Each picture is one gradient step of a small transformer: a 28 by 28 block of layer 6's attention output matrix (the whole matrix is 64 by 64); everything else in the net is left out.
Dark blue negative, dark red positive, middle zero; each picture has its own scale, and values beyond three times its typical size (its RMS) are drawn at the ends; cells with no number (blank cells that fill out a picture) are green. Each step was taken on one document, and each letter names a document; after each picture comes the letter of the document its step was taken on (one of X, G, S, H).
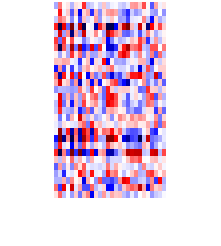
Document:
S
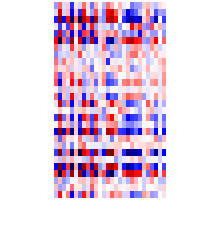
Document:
S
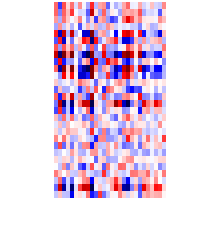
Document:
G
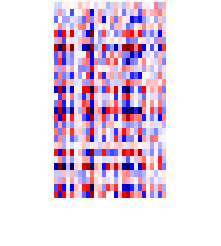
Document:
G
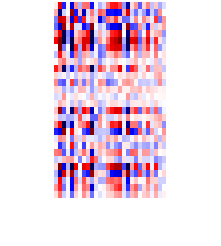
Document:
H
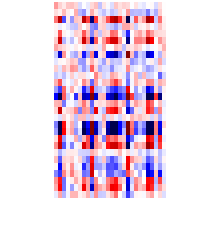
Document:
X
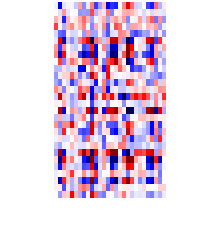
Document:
X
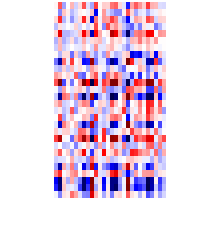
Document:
X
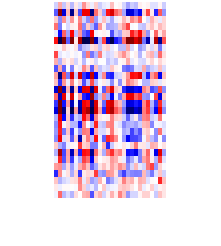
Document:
S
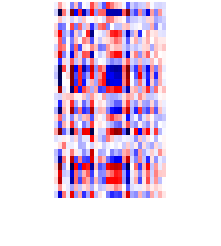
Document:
H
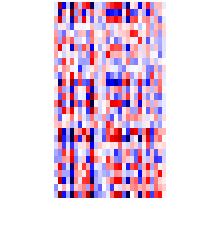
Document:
H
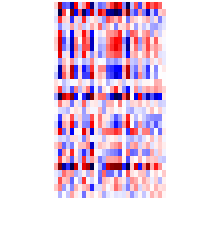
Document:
H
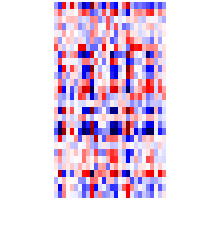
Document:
X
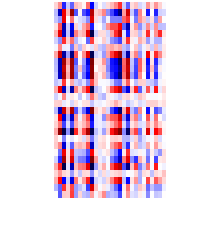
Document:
H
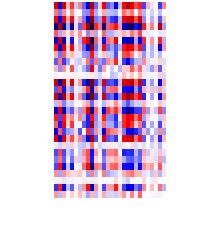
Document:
G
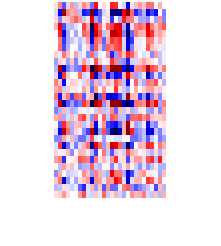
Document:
X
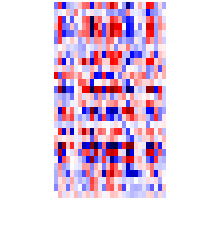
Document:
X
